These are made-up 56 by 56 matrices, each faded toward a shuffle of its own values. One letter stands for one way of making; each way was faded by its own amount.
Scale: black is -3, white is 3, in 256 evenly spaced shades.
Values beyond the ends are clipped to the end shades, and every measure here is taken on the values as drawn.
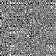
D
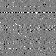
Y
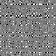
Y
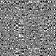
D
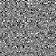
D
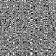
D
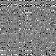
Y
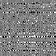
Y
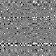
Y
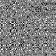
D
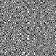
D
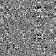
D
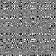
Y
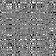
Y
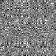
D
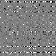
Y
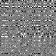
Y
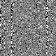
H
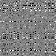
Y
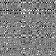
Y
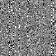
H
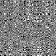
D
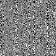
H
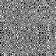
D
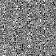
H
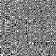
D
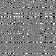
Y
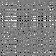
Y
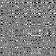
Y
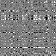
Y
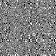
D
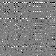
Y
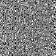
H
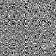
D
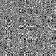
D
